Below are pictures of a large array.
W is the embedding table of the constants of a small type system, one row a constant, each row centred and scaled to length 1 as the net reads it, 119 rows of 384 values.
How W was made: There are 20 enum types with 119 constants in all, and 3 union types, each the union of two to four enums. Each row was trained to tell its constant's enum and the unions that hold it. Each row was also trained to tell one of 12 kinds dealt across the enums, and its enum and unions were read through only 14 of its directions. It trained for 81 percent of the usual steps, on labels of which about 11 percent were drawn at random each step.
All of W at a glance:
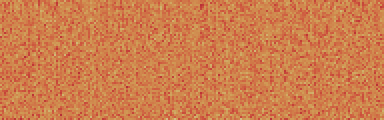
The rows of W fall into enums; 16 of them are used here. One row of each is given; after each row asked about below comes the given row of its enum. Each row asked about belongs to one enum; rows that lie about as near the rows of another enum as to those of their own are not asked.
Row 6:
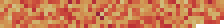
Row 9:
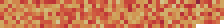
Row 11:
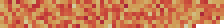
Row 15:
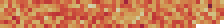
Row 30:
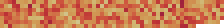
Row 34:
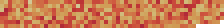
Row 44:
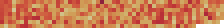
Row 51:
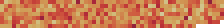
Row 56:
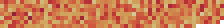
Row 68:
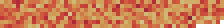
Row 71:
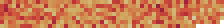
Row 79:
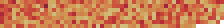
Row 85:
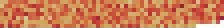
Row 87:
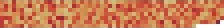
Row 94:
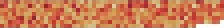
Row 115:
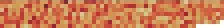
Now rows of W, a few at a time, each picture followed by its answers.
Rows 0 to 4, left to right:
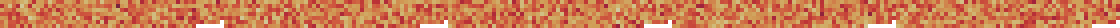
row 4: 6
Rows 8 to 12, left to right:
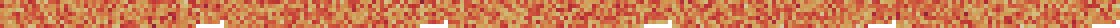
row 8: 6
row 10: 44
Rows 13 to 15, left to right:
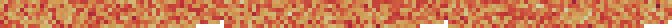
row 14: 34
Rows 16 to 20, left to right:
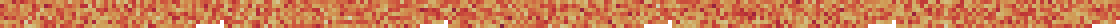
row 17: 34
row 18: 51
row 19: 15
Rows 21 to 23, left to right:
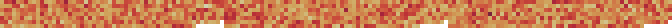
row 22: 115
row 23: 6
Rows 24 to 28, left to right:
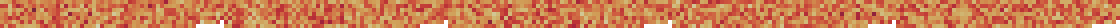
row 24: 30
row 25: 11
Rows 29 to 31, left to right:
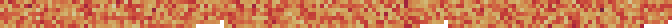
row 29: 115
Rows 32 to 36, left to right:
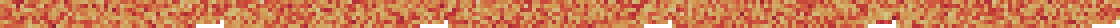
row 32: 68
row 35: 87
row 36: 9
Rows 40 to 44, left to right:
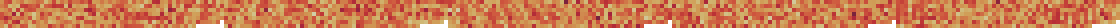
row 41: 71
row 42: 51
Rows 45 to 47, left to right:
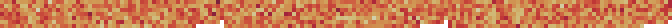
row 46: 71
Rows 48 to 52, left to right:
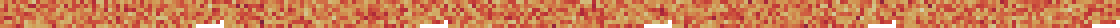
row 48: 68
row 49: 6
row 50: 51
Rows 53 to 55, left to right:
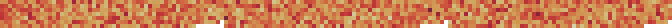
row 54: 79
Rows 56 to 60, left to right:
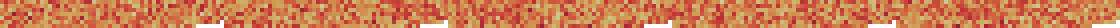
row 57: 34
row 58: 11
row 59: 68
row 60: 15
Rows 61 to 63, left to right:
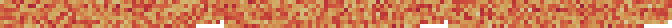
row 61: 68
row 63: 71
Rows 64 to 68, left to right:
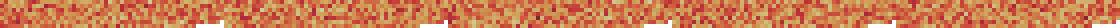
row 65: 6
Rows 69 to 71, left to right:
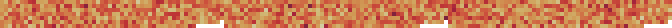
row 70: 30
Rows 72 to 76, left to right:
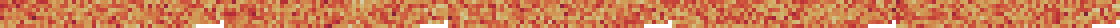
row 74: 79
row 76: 51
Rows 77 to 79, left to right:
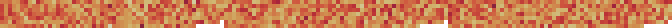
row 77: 11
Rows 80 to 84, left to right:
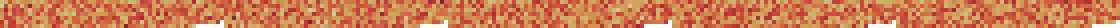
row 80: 30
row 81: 68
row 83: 11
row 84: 34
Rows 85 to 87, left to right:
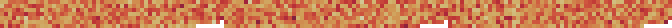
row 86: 51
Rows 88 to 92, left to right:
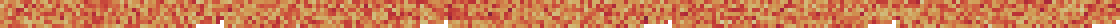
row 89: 71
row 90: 68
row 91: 56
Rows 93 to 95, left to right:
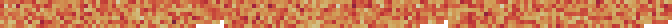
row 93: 9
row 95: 6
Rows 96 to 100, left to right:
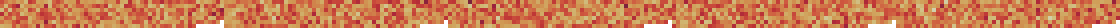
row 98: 51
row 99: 9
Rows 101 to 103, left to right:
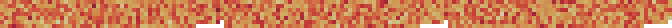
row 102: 115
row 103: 44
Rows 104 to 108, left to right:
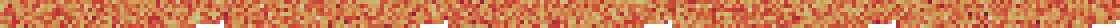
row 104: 11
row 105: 115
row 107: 9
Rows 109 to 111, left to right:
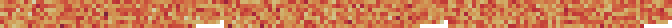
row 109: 71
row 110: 79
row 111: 34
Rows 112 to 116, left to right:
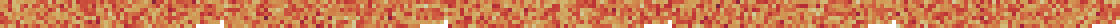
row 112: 34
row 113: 71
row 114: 94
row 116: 11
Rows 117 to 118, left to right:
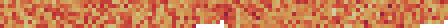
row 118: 79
